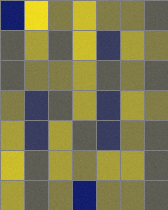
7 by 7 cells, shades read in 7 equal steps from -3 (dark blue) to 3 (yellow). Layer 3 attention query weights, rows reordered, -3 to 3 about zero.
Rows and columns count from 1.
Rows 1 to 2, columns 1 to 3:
-3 3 0 | -1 1 -1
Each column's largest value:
2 3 1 2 1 1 0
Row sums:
1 0 -2 -3 -4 3 -4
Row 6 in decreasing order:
2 1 1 1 0 -1 -1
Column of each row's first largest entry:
2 4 4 4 1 1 1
